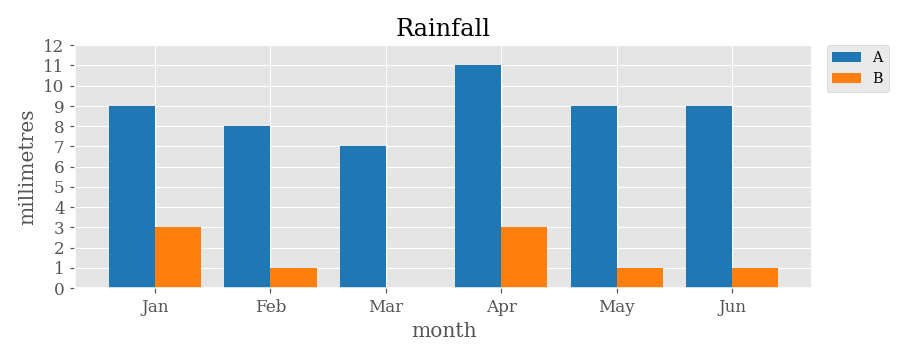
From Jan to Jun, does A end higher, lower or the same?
the same
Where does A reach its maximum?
Apr
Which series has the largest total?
A
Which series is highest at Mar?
A
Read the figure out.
Title: Rainfall
x-axis: month, ticks Jan Feb Mar Apr May Jun
y-axis: millimetres, ticks 0 1 2 3 4 5 6 7 8 9 10 11 12
Legend: A, B
Values:
A: 9 8 7 11 9 9
B: 3 1 0 3 1 1
